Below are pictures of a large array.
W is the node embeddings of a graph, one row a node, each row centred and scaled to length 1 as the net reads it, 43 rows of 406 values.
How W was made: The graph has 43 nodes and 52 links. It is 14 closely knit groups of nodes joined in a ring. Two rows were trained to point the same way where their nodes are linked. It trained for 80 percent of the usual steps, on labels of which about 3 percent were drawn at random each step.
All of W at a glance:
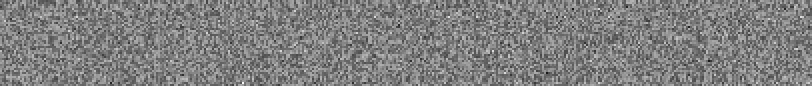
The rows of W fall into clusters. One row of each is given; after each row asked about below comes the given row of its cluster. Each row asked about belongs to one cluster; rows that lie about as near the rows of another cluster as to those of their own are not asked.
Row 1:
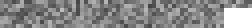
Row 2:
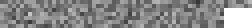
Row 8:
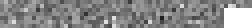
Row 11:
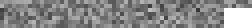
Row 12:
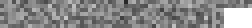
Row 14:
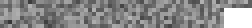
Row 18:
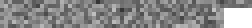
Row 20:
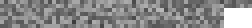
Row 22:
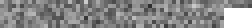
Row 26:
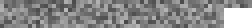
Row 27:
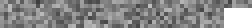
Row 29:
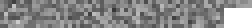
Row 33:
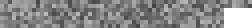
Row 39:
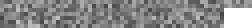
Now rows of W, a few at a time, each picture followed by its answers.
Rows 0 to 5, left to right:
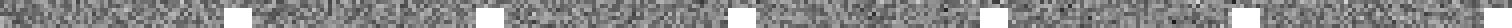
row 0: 1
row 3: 2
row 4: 39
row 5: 22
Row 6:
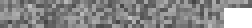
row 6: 14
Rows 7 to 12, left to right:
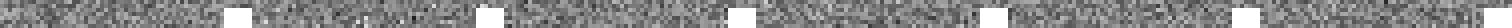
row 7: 14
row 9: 27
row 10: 12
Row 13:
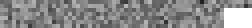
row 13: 33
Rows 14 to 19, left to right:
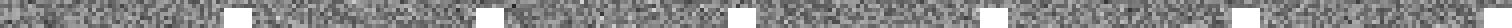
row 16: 11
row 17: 26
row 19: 18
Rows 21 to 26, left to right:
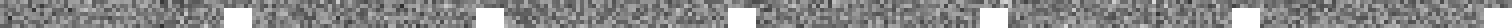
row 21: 20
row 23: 1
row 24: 39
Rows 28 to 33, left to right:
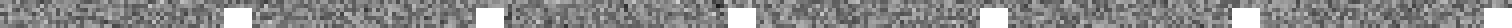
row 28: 12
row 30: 22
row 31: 8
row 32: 27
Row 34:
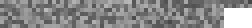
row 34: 20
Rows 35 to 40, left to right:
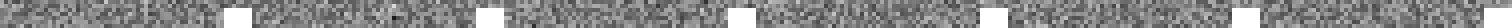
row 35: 18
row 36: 29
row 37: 33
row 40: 29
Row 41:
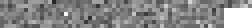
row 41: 8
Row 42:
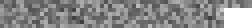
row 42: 26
